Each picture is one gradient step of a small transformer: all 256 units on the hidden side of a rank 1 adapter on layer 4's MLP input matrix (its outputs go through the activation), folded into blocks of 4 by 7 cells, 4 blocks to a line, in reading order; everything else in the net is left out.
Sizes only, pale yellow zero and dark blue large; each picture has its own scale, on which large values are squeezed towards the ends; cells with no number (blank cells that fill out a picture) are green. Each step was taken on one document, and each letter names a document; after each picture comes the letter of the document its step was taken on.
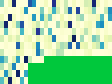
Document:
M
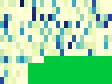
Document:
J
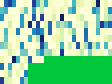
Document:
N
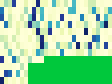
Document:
N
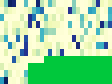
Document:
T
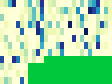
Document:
T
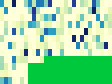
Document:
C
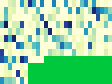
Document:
J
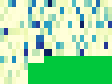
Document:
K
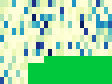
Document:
K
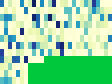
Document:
J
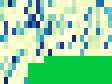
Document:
T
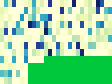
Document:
K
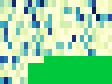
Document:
T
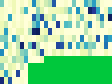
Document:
M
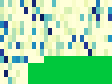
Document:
J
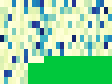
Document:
T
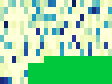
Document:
C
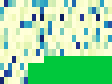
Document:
N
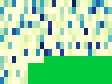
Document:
N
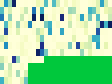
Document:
N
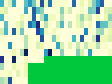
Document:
K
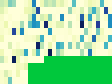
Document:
K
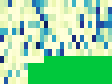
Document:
K
